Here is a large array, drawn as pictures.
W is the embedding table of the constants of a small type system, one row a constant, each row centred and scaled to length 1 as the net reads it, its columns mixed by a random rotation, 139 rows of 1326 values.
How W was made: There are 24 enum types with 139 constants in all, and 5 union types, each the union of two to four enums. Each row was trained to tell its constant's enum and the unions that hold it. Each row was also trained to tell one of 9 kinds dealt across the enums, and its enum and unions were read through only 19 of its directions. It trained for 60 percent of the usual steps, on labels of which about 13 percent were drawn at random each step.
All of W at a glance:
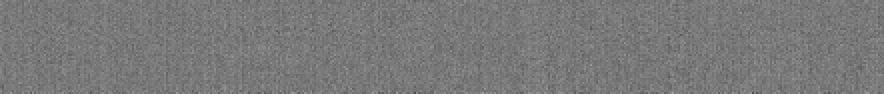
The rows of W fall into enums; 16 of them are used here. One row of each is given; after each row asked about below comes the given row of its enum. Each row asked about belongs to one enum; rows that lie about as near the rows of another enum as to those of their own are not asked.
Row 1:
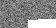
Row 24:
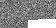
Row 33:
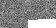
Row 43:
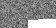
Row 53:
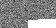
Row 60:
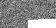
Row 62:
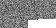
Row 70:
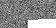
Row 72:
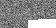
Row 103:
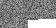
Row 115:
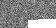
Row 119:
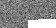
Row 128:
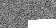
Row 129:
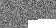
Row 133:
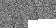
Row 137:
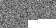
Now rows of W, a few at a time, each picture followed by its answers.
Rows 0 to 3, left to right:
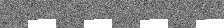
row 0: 129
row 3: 72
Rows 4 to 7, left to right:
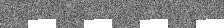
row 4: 103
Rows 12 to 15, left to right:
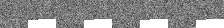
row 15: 43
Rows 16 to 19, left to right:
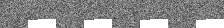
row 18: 119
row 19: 1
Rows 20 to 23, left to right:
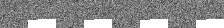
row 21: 43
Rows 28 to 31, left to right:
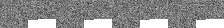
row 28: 115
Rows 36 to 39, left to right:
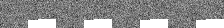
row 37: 60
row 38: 129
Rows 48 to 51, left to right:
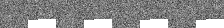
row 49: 103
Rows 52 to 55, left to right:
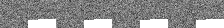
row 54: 119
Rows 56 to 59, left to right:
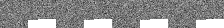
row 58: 72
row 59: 119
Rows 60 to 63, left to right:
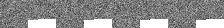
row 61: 70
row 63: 133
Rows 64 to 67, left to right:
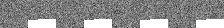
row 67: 72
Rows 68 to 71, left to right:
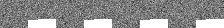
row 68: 72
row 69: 1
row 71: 60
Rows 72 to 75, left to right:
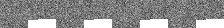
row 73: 133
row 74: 43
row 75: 129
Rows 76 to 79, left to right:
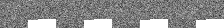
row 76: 43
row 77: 72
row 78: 119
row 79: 24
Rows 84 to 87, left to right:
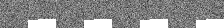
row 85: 137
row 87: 1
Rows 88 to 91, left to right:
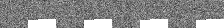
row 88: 115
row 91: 62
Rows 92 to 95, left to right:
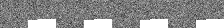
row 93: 70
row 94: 62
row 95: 129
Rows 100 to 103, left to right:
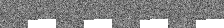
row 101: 70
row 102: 103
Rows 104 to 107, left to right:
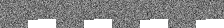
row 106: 62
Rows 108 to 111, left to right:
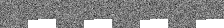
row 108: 103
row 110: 129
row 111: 119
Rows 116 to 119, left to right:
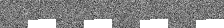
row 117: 70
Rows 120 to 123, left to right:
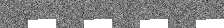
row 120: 70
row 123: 1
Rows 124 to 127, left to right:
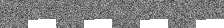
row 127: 60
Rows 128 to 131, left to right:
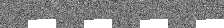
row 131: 60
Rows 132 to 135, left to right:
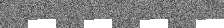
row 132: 128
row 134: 43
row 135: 60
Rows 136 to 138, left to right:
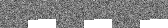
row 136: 53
